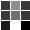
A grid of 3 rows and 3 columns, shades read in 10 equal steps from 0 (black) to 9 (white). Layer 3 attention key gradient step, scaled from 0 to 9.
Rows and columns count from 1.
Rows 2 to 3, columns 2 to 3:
4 2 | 9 0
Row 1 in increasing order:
2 2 5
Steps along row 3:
up down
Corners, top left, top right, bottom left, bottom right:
2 2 1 0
